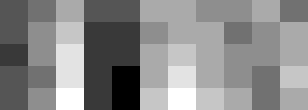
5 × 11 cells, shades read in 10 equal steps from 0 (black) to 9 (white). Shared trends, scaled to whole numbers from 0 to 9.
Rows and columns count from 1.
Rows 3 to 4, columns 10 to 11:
5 6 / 4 7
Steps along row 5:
up up down down up up down down down up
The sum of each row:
51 51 54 53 58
